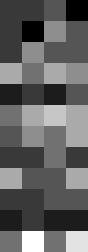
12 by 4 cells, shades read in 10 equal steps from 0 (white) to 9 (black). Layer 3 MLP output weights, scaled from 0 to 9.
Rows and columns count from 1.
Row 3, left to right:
7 4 6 6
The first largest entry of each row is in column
4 2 1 2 1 1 1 1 2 1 1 1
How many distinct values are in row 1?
3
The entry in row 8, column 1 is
7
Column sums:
73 66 64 62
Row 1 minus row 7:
1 3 1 6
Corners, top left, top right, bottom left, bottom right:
7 9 5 1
